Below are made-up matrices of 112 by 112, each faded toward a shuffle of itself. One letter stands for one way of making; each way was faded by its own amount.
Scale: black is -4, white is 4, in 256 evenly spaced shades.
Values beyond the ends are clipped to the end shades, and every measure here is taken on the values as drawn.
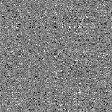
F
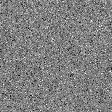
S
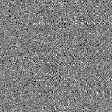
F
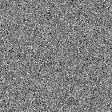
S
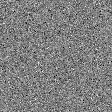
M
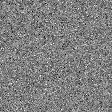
M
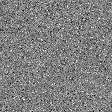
S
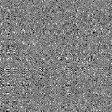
F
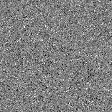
S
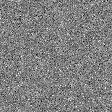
M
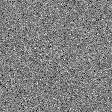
M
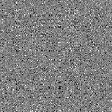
F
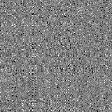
F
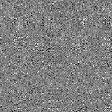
F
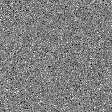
S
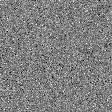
M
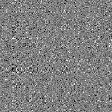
F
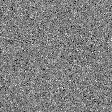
S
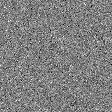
M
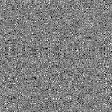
F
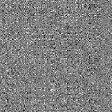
F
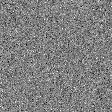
M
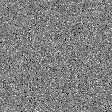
S
